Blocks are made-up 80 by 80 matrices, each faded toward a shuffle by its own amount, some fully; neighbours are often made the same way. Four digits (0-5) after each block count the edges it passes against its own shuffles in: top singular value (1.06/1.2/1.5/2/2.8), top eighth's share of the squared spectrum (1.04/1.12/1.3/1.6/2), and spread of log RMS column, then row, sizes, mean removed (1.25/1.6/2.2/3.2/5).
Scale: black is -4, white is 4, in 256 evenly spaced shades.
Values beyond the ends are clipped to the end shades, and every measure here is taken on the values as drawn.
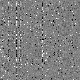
4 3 2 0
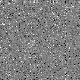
3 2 1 0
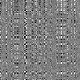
5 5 4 3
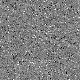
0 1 1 0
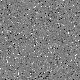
0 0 0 0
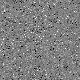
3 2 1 0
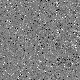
2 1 0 0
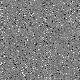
2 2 0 0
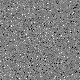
0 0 0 0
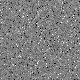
1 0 0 0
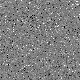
1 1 0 0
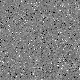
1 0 0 0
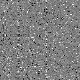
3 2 1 0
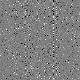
4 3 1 1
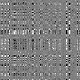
5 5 4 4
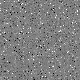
2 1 0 0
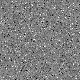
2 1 0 0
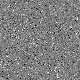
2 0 0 0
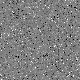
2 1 0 0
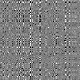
5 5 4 3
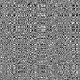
5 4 3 3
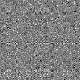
4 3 2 2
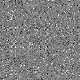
4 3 1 1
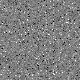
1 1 1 0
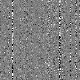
3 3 3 0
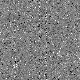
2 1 2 0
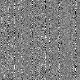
2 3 4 0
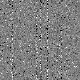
2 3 3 0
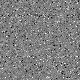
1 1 0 1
